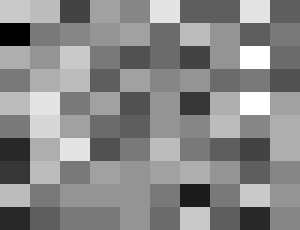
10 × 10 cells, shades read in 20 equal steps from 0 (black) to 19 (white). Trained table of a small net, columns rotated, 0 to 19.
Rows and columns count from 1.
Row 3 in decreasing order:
19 15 13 11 11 9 8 8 6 5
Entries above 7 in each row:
6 8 8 8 8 9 6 8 9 6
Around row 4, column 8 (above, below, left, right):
11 13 11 9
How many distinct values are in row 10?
7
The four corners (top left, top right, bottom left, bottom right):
15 7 3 10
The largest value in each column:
15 17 17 12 12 17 15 14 19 13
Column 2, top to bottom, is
14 9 11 13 17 16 13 14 9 7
